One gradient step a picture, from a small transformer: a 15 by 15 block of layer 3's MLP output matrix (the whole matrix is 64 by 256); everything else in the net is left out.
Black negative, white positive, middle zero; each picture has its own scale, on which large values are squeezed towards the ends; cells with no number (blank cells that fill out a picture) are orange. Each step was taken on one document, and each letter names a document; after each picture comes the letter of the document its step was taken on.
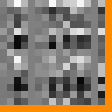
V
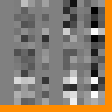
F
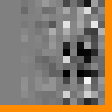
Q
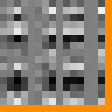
V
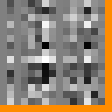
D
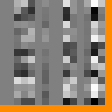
F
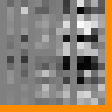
Q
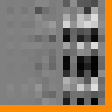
Q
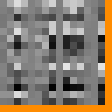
V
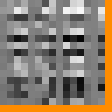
V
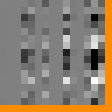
F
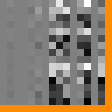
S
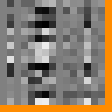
D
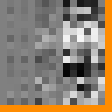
Q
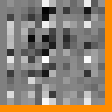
D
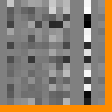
S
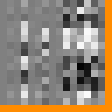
Q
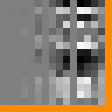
Q
